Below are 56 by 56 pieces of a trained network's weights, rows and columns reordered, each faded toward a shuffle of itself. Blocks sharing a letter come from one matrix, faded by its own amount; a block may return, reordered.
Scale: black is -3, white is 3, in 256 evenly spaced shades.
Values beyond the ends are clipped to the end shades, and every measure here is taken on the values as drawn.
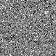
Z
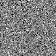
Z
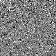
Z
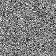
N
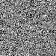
N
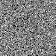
Z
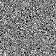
Z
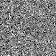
Z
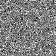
Z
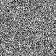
N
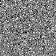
Z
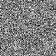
N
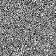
N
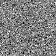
Z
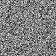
N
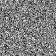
N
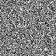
N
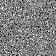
Z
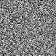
N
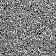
Z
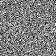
N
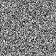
N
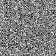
Z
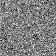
Z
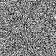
N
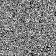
Z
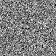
N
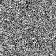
N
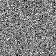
Z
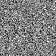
N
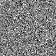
Z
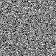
Z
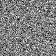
N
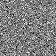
Z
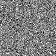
Z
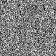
N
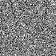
Z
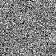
N
